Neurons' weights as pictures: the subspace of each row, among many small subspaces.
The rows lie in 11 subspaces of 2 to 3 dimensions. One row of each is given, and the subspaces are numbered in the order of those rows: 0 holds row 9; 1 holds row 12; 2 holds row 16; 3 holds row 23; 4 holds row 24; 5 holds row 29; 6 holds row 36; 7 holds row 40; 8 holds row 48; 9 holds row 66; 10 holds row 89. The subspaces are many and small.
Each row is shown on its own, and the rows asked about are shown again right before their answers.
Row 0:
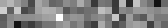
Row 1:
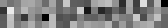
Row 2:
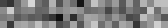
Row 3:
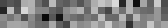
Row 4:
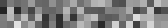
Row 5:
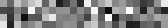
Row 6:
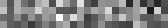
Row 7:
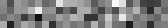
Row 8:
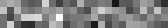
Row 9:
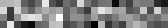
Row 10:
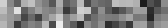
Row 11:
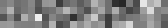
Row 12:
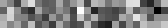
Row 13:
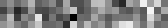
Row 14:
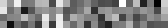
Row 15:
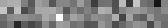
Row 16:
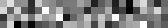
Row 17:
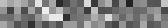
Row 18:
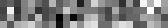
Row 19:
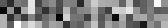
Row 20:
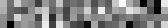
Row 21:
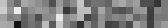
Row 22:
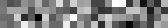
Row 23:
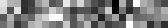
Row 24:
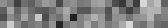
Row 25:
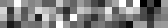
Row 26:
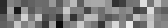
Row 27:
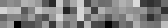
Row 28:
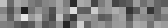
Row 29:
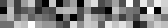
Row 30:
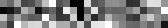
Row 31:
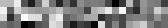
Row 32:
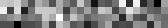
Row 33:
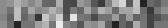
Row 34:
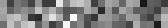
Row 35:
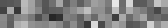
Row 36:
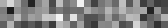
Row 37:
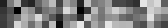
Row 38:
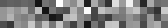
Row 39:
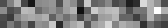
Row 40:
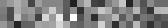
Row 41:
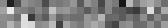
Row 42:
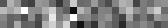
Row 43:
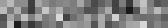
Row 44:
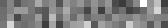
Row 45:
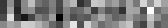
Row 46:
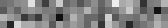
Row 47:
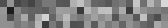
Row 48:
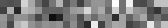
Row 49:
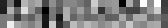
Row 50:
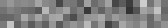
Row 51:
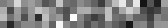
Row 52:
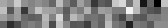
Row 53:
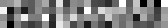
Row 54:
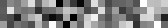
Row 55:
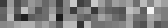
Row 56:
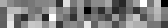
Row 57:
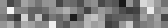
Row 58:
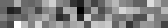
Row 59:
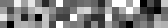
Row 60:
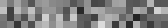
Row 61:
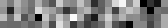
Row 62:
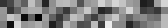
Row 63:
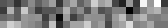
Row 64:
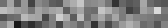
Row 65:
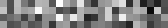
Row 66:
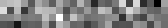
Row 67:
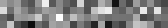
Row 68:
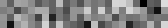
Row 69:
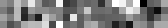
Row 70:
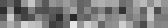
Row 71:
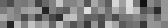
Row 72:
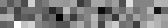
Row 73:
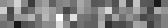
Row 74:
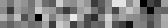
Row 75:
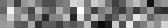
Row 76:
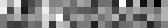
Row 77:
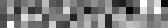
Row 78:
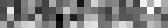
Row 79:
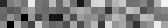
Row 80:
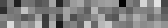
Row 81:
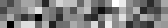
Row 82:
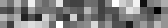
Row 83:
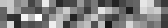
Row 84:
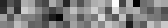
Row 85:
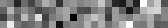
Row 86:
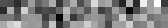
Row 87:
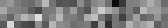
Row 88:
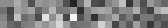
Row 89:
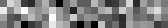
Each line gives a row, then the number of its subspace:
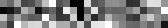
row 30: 7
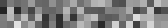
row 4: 1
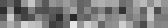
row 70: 10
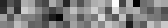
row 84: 3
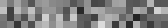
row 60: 1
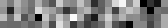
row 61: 0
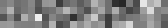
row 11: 0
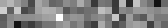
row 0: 9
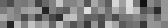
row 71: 2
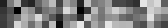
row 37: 1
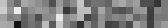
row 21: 1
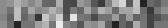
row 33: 7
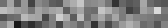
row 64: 7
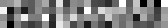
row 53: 3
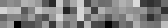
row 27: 7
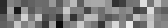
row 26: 1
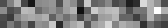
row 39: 1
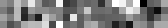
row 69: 7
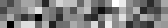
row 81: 5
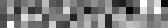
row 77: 2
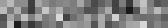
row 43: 2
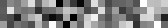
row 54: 6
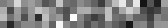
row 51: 4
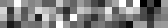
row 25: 4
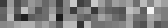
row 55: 10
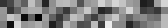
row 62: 6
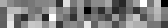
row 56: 3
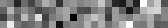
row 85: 4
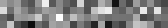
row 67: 5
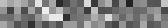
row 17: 2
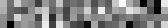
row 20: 8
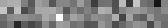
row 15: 9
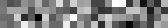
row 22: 10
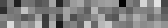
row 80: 3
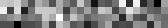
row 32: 9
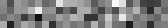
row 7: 5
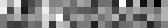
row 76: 8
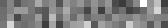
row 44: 8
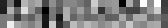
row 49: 8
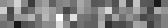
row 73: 4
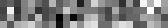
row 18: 0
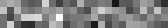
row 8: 0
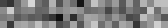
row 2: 6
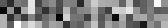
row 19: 2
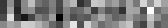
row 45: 10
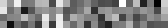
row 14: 3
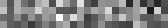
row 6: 5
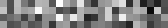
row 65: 5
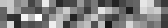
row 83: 6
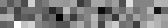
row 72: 7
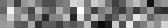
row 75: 1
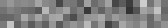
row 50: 2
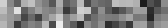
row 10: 1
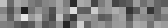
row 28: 10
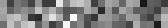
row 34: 6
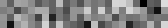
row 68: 8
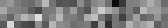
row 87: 5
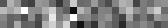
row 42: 10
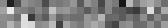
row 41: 6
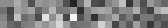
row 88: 7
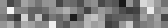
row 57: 6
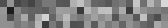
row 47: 3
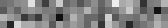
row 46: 4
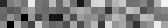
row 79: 6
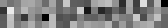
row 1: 3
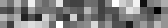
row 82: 7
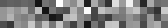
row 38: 2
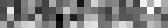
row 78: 0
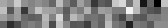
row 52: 9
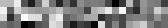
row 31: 10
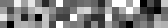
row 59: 4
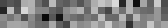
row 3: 3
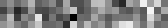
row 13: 10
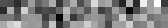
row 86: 9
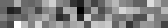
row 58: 1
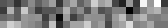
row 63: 9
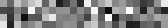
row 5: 2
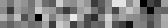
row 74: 0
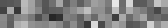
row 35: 8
